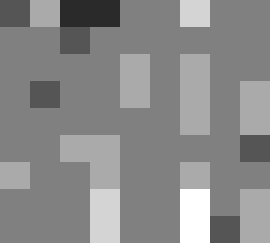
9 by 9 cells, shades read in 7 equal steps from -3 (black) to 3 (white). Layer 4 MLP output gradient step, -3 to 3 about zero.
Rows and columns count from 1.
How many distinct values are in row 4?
3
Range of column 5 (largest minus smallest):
1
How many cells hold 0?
54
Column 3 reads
-2 -1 0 0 0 1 0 0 0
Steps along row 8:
same same up down same up down up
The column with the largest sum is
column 7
